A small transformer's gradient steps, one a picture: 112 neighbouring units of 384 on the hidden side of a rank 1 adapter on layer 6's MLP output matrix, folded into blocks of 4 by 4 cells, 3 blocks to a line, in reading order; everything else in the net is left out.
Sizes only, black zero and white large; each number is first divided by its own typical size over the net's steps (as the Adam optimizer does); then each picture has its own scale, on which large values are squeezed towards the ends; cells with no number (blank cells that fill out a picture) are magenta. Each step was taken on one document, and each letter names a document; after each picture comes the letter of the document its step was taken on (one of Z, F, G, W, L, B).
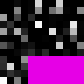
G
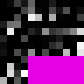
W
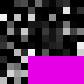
W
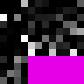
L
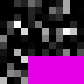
W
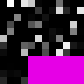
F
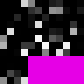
F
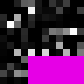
W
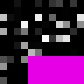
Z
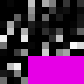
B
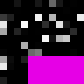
Z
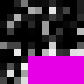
B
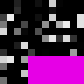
Z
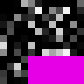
B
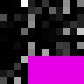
L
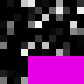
F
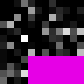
W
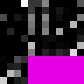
L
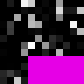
F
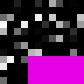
Z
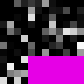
W
